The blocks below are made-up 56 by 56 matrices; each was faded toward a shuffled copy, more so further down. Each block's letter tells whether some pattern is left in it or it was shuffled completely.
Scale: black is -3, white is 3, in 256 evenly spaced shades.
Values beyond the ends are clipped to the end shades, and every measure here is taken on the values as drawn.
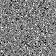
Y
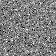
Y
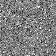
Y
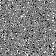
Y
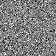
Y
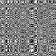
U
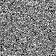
Y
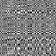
U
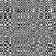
U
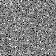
Y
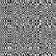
U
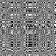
U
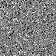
Y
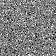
Y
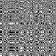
U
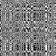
U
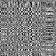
U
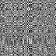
U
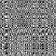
U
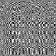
U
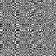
U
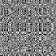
U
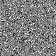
Y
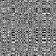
U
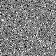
Y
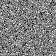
Y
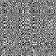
U
